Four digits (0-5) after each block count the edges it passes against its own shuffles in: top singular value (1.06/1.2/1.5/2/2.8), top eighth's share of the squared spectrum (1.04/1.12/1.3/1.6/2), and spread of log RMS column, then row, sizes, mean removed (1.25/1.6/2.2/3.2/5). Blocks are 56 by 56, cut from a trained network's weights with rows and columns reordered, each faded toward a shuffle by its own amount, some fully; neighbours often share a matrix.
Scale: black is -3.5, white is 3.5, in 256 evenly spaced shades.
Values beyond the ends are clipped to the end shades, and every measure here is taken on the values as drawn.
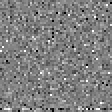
2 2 0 1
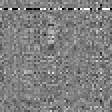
4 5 1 2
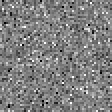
0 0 0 0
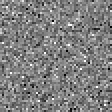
0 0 0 0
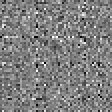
3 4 2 2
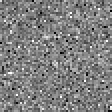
0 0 0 0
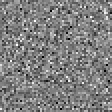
0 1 0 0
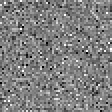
1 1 0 0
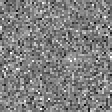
0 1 0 0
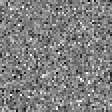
0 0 0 0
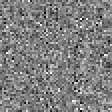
3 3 2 1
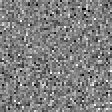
1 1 0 0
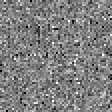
2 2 0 1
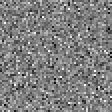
0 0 0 0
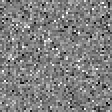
0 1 0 0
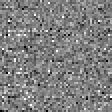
2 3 1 2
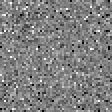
3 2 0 1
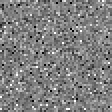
1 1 0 0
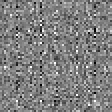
3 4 3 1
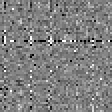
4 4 2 2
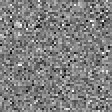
3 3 2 1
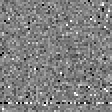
2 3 0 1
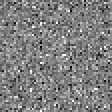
2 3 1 1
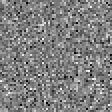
3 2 1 1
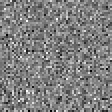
3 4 2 2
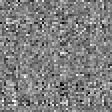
4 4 2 3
